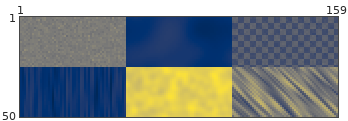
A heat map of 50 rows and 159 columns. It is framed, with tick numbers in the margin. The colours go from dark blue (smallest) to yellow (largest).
The table splits into 2 rows of 3 panels. Panel 1,1: middling, fine-grained, faint in contrast. Panel 1,2: very low, smooth, faint in contrast. Panel 1,3: low, checkered. Panel 2,1: very low, streaked downward, faint in contrast. Panel 2,2: very high, blotchy, faint in contrast. Panel 2,3: middling, slanting down to the right, strong in contrast.
